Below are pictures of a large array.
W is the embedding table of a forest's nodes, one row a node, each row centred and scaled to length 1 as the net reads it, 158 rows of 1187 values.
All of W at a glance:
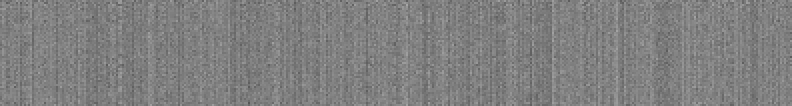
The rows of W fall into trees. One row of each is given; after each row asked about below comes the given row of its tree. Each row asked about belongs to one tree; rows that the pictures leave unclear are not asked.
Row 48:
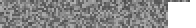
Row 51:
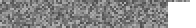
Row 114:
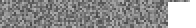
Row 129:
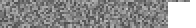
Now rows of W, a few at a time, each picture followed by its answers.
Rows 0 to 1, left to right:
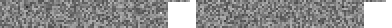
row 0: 114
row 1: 114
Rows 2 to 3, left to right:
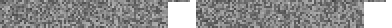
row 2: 114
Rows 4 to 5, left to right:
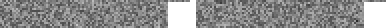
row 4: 129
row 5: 129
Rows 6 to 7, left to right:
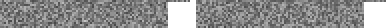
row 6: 51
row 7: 51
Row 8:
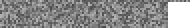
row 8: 51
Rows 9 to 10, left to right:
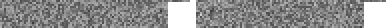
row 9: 129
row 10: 48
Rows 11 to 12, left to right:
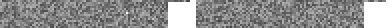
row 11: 48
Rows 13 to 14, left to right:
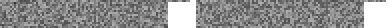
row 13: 129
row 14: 51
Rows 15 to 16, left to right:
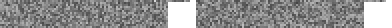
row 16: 114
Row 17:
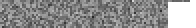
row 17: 48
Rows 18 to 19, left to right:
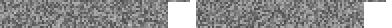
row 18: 51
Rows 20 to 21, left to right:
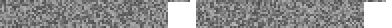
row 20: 51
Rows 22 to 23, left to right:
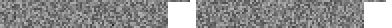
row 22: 48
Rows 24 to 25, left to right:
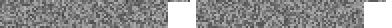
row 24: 51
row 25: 129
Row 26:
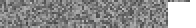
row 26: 51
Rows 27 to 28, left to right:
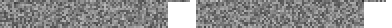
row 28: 51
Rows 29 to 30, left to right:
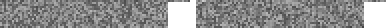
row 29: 51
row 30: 129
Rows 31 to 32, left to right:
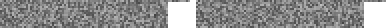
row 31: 129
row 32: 129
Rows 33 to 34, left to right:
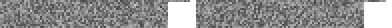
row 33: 51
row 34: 129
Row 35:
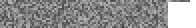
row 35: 129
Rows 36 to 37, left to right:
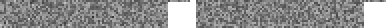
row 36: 51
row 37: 114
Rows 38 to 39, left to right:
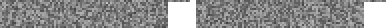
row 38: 48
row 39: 114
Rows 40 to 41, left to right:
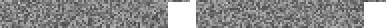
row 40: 129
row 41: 48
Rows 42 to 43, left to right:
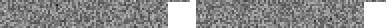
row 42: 114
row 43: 114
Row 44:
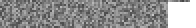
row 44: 129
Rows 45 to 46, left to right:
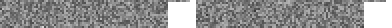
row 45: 114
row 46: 129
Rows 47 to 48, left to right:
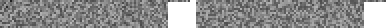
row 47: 51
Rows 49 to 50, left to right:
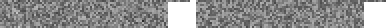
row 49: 129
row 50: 48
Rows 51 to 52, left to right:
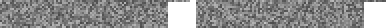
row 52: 48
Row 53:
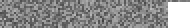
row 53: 129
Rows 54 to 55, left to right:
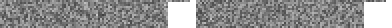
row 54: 129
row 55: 129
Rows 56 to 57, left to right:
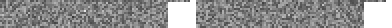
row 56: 51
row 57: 48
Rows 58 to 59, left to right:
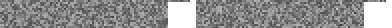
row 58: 48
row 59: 51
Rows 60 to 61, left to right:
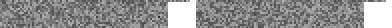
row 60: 51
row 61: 129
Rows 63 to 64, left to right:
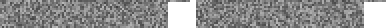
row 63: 51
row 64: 129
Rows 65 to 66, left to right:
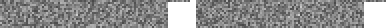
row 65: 51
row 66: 129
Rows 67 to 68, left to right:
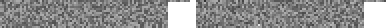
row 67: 51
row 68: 51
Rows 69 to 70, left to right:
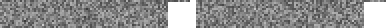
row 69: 48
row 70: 51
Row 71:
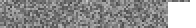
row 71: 129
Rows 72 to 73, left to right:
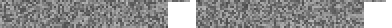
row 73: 114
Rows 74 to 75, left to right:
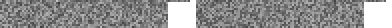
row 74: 51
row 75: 129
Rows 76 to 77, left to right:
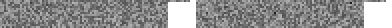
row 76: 51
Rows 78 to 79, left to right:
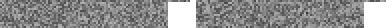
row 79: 129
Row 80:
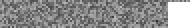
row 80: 51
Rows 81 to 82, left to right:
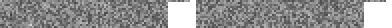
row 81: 129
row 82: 51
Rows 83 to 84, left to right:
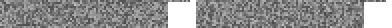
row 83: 51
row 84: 48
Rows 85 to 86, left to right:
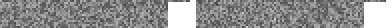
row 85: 48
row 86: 51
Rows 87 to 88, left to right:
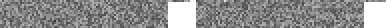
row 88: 114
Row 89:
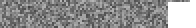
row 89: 129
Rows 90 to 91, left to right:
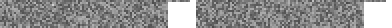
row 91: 129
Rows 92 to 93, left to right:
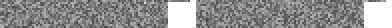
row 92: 48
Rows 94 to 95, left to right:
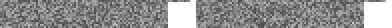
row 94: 129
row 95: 129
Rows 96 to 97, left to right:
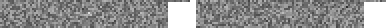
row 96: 48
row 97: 51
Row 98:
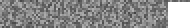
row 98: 48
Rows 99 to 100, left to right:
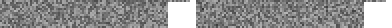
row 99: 51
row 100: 51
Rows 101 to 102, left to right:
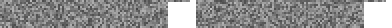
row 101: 129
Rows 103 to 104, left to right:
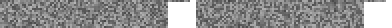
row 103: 48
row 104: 129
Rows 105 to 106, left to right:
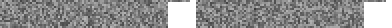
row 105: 129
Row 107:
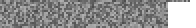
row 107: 51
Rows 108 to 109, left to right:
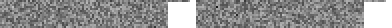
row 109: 114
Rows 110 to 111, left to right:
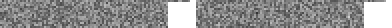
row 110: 129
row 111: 129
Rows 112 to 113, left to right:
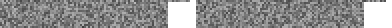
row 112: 129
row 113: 51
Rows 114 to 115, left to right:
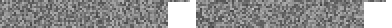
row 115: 129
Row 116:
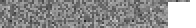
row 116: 114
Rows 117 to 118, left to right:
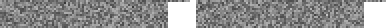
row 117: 129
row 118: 51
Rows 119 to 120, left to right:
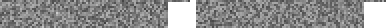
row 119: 48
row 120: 51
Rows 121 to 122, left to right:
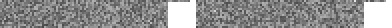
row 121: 129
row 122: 114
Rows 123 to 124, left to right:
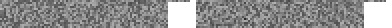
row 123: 129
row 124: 51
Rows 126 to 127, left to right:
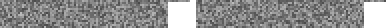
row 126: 129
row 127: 51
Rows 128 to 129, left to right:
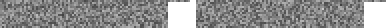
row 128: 51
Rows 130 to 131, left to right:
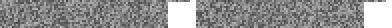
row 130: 129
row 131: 129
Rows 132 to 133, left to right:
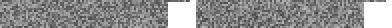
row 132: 48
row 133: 129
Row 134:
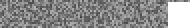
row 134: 114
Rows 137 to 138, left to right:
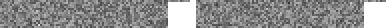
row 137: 48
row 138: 51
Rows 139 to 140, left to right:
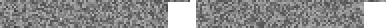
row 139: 48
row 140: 129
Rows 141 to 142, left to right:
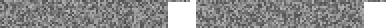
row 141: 51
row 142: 129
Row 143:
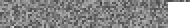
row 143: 48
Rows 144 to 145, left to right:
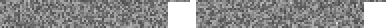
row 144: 51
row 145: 48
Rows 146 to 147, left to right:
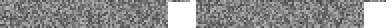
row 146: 129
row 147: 51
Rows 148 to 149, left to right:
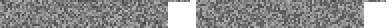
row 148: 51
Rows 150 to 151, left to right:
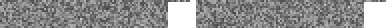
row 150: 48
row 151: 51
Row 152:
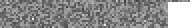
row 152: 129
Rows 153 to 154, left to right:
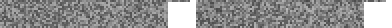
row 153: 129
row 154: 129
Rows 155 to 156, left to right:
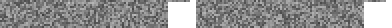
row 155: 129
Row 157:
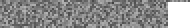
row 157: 51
